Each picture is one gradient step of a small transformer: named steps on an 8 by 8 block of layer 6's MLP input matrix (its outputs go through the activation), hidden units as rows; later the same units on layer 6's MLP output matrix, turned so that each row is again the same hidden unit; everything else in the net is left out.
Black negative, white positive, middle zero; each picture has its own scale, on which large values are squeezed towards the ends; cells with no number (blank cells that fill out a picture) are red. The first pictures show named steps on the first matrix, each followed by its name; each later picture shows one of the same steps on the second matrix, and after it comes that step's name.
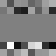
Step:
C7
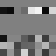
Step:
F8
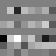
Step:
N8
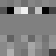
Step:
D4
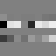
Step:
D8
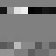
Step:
F8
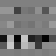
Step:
N8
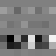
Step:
N8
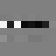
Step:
D8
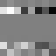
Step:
D4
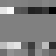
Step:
C7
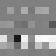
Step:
N8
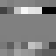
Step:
D4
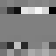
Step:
D4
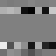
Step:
C7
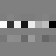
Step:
D8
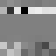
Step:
D4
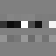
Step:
D8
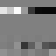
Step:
F8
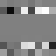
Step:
D4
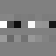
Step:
D8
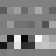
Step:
N8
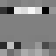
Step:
D4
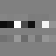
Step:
D8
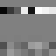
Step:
F8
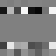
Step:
C7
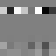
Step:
F8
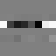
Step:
D8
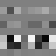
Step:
N8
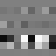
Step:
N8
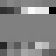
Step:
D4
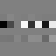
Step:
D8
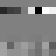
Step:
F8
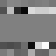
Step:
C7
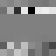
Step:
D4
